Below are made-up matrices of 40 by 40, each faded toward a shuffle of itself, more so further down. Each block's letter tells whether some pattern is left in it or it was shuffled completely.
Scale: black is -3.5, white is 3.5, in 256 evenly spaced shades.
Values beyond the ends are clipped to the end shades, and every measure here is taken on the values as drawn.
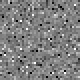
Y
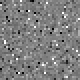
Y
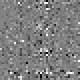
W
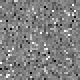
Y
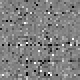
W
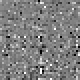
W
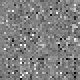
W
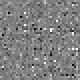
W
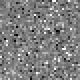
Y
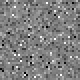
Y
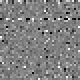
W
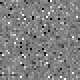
Y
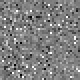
Y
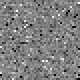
Y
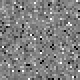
Y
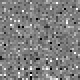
W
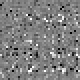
W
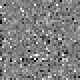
W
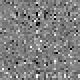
W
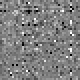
W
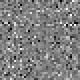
W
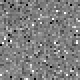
Y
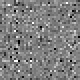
W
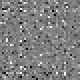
W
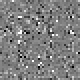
W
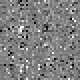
W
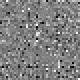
W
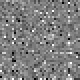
W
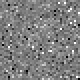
Y
